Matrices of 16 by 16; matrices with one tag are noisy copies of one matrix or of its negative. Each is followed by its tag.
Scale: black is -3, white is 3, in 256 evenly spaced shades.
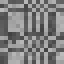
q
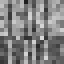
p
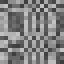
q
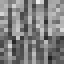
p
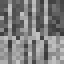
p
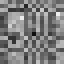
q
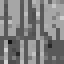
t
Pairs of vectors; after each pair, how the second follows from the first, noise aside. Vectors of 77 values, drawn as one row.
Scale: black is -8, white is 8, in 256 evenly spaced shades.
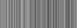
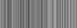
reversed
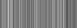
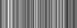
scaled up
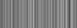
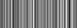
scaled up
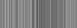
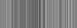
reversed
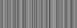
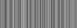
reversed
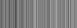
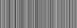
sign-scrambled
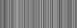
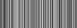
scaled up
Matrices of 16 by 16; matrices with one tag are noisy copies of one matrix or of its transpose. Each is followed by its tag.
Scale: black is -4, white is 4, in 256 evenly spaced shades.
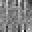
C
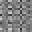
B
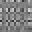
B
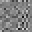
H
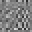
H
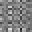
B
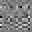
H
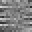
C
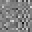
H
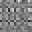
B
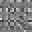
B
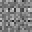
B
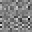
H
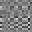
H
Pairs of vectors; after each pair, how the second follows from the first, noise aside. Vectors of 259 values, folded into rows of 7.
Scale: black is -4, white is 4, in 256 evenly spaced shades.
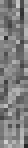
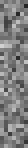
shuffled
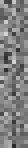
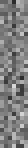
reversed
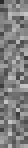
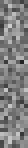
shuffled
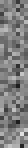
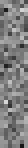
shuffled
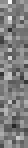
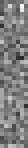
shuffled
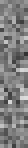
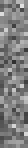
shuffled
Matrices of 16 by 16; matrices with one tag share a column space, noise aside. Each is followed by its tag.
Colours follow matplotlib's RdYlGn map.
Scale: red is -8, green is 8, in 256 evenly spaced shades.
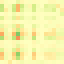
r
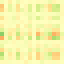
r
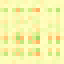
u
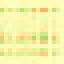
u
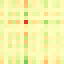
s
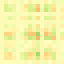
r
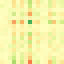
s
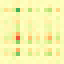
u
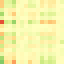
s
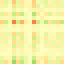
s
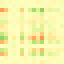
u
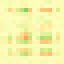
u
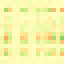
u
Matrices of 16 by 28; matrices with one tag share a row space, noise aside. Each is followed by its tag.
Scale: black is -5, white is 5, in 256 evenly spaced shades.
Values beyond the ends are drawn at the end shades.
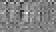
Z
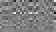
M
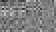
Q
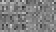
Q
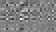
Z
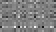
M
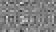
Z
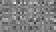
M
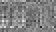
Q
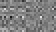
Q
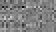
Q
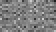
M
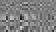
Z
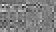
Q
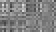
Q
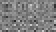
M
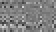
Q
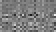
M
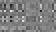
Q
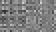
Q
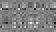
M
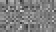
Z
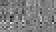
Q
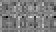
M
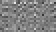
M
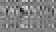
Z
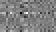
Z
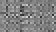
Z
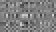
Z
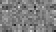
M
